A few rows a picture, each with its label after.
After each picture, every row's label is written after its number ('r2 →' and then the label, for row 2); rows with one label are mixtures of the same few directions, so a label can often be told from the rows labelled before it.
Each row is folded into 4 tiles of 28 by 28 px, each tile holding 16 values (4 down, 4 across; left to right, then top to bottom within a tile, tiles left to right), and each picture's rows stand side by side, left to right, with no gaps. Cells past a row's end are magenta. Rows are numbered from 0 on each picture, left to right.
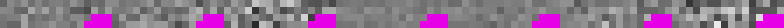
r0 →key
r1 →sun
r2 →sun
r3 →key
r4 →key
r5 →key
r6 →key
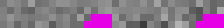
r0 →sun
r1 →sun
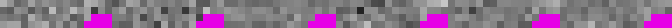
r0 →key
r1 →key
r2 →key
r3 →sun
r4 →sun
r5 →sun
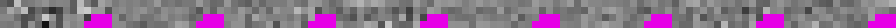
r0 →key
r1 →sun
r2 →key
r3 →key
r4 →key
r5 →key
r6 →key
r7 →sun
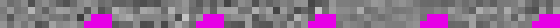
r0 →sun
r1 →key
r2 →key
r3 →sun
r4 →key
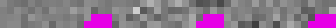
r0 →key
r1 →sun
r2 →sun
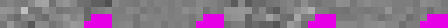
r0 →sun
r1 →key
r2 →key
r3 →key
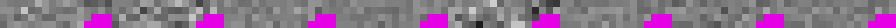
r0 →sun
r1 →sun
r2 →key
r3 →key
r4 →sun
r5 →key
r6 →key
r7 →key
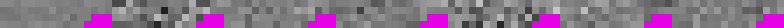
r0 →key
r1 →key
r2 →key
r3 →sun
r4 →sun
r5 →sun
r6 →key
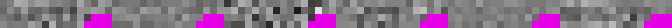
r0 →key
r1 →key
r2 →key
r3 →key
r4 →sun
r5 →key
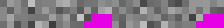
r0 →sun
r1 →sun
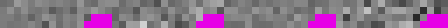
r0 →key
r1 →sun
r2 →key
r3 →sun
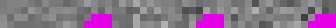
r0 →sun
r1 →key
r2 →sun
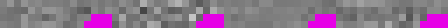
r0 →key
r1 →sun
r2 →sun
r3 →key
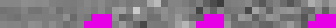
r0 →key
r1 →sun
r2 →sun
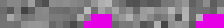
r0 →sun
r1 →key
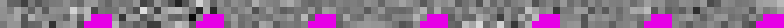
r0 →key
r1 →sun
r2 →sun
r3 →sun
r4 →sun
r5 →key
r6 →sun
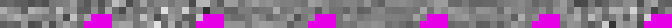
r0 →key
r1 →key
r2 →key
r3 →sun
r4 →key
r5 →key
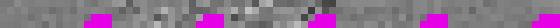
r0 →key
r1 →key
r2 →sun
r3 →key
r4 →sun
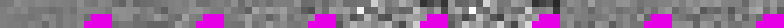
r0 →key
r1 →key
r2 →key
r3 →sun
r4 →sun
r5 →sun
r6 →key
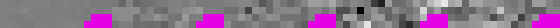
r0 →sun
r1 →key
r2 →sun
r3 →sun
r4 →key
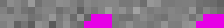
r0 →sun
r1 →sun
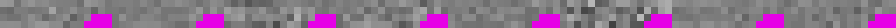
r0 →key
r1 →sun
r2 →key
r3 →sun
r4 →sun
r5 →sun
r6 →key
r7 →key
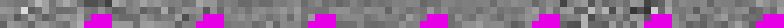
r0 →sun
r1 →key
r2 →key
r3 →key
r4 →sun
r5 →key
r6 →sun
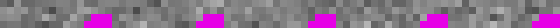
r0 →key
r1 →sun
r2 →sun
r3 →sun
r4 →key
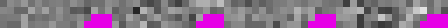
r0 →key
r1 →sun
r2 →key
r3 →key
